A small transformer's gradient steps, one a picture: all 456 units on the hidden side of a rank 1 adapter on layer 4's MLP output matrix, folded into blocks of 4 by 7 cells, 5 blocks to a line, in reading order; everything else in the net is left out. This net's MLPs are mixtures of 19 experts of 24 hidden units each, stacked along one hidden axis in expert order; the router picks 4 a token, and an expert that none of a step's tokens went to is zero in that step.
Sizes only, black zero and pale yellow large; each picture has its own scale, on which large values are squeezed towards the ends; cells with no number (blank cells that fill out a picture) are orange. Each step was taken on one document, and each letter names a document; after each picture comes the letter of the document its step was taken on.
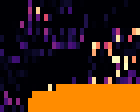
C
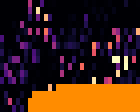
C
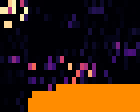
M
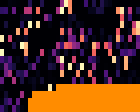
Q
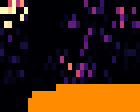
M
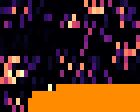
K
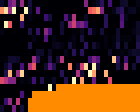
K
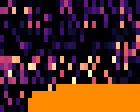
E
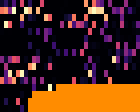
K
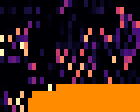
Q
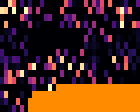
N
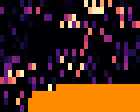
N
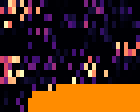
K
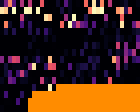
K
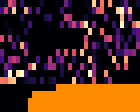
N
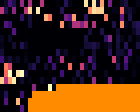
N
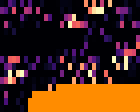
N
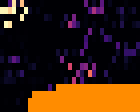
M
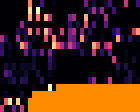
C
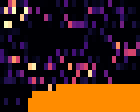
M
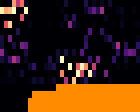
M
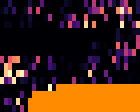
E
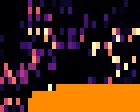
C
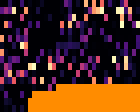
E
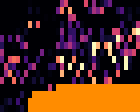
Q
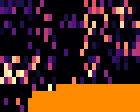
K
